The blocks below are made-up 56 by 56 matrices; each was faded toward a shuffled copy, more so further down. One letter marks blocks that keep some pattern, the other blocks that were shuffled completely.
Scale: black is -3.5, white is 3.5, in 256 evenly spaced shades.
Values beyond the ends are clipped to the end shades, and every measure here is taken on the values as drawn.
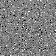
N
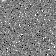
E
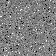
E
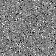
E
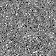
N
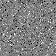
N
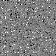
N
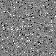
N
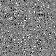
N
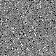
N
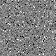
N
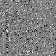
N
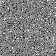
E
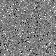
E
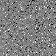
N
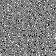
E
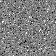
E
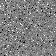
E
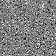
N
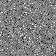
E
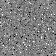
E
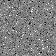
E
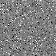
N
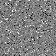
N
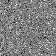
E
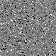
N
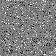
N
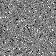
E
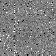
N
